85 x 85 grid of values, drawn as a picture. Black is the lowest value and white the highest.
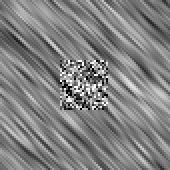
The grain runs diagonally down to the right. On average the colour sits 50% of the way up the scale. The middle right is the ninth with the highest average. Values change most from cell to cell in the centre. No overall slope runs across the table. An odd patch, rougher than its surroundings, sits in the centre.
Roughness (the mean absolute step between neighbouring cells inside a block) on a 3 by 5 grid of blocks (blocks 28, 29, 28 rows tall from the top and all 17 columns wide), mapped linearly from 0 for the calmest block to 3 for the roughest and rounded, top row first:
0 0 0 0 0
0 1 3 1 0
0 0 0 0 0
